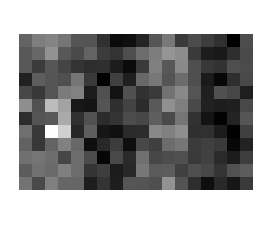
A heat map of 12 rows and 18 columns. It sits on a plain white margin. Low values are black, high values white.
Odd patch: rougher, in the middle left. Average level on the scale: 30%. Roughest part: middle left. Stripes: upright, repeating 2 times. Odd rows or columns: none.
